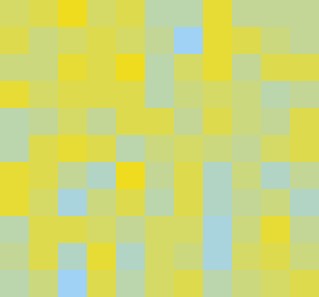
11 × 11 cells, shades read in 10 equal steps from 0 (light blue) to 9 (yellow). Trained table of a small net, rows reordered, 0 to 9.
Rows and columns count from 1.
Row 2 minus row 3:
2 0 -2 0 -3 1 -6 0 3 -2 -3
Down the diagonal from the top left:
6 5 8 7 7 5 7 2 5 7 7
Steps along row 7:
down down down up down up down up down up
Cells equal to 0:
2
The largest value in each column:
8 7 9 8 9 7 7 8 7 8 7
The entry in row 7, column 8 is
2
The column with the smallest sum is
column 6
